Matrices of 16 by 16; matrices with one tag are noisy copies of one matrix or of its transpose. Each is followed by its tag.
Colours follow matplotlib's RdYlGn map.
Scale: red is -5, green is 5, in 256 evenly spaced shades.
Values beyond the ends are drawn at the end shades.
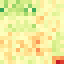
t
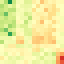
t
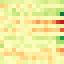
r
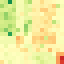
t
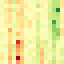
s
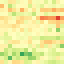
s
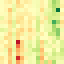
s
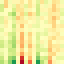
r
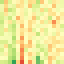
r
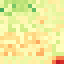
t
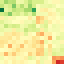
t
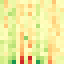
r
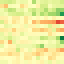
r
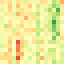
s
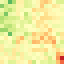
t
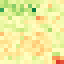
t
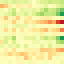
r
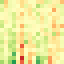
r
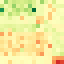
t
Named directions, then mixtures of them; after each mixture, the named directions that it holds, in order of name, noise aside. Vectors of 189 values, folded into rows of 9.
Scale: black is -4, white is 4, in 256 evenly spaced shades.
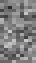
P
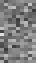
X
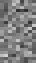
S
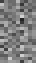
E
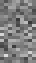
S, X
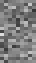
X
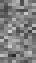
P, S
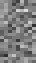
S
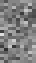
P, X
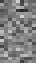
E, S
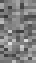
E, P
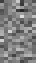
E, S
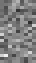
S, X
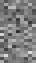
S, X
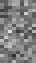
P, S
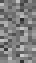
E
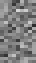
S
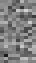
P, S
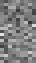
S, X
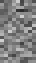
E, S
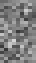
P, X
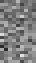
E, X
